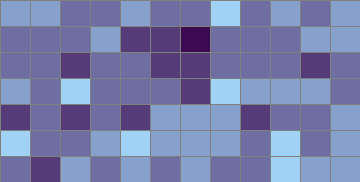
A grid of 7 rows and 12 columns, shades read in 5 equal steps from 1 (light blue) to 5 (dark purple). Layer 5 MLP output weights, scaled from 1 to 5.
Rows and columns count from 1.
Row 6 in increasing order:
1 1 1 2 2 2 2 2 3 3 3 3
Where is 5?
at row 2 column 7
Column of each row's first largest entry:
3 7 3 7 1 2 2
